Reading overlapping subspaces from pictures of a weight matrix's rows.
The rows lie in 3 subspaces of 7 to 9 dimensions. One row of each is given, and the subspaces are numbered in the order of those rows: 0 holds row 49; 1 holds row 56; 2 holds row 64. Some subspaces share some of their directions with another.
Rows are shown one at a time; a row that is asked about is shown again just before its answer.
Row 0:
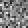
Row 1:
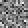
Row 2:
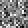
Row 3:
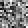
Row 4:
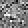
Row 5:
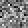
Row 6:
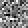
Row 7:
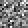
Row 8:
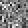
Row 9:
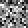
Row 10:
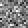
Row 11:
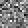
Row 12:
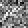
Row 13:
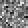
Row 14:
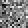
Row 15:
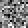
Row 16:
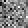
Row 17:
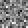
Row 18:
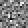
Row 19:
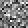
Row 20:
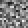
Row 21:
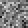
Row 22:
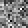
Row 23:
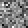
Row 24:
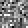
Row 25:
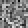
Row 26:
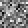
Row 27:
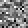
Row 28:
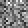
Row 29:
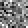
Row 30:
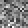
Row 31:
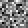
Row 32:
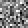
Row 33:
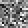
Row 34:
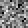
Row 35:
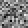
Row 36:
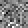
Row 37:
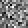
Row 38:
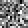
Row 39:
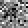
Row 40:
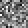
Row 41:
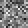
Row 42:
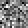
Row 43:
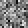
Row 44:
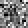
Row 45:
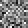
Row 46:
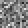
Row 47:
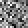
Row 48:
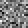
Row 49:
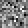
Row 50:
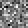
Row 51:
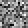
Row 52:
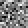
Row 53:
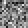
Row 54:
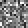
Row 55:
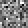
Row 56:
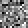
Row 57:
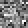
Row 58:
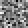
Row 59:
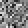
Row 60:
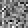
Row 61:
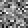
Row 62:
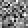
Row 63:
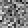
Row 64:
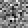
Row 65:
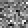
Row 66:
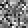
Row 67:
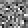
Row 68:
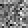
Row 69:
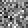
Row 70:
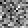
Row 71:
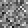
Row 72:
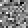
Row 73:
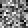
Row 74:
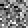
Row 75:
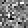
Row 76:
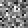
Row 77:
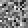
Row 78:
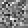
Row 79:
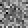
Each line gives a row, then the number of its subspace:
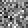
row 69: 1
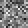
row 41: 1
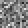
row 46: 0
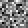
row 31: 1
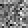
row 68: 2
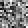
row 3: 2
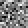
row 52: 2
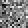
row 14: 1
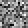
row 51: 2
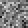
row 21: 1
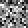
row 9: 0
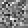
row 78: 2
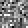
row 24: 2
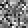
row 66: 2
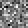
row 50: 1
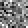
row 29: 2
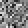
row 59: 1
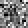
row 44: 0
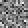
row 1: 2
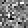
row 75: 1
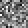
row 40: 1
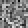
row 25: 1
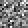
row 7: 0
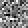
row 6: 0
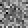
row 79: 0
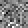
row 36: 2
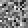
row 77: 0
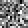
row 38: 0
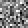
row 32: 0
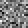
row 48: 0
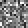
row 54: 1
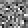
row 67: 0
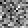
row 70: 1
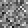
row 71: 2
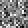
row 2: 1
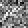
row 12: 0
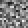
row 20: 0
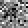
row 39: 2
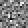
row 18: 2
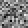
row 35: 2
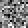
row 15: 0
